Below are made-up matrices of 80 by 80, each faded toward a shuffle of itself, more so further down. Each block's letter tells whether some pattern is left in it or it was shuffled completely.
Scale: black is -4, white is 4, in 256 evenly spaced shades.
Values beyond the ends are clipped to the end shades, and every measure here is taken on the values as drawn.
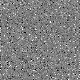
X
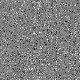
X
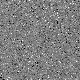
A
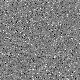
A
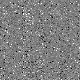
X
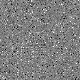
X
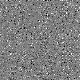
X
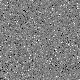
A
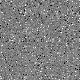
X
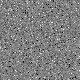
A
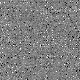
X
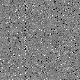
X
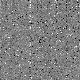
X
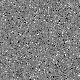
A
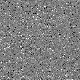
X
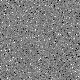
A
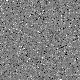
A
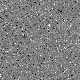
A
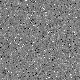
A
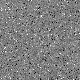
A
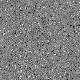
X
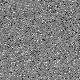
A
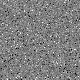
A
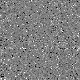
X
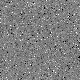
A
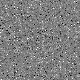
X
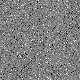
A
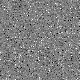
X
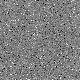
A
